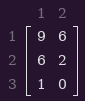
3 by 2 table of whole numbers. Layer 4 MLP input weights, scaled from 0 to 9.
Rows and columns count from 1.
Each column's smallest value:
1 0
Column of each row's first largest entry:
1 1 1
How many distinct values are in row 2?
2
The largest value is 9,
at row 1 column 1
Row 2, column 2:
2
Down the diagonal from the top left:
9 2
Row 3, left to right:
1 0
